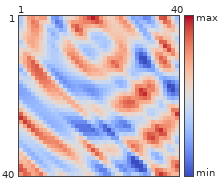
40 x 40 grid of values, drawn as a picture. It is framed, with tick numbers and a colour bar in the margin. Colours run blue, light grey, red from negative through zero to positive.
The top middle is the ninth with the highest average. There is no overall slope. Rings spread out from the top middle.
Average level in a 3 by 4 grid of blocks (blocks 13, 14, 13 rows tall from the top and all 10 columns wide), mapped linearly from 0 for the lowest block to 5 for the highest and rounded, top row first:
4443 | 3133 | 4205
